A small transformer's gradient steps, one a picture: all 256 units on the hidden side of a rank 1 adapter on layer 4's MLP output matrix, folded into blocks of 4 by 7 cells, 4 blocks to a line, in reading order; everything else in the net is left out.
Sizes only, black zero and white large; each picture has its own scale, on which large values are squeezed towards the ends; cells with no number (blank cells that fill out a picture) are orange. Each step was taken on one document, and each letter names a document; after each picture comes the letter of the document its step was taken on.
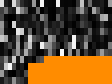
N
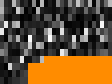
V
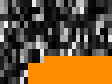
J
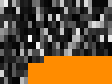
J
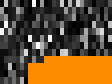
V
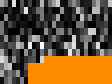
N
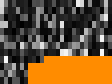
J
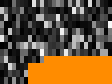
J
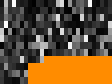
V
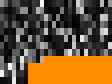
N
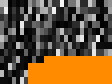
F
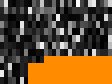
F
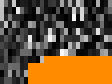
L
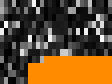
L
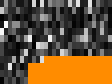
L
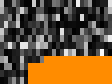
L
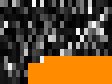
L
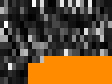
J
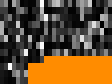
V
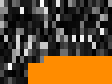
N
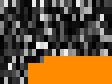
V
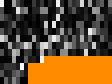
N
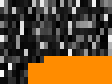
F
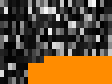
F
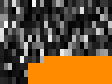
V
